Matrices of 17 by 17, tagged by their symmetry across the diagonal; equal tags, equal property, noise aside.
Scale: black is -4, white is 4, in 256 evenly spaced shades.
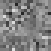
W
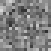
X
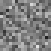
W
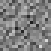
X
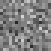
W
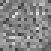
X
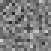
X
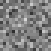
X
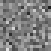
W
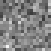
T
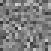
T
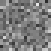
X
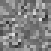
X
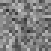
T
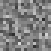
W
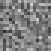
W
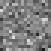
T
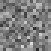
T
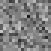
T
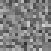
W
